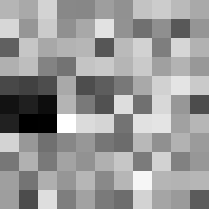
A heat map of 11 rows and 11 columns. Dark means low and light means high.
In the middle left lies a patch that is lower than the rest. The middle left is the ninth with the lowest average. On average the colour sits 60% of the way up the scale.
